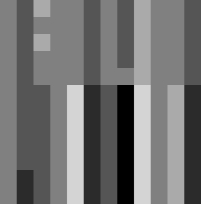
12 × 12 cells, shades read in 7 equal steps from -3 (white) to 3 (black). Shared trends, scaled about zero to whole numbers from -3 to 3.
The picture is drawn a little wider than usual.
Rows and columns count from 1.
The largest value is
3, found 7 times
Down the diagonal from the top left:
0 1 -1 0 0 2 1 3 -2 0 -1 2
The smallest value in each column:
0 1 -1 0 -2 1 0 0 -2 0 -1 1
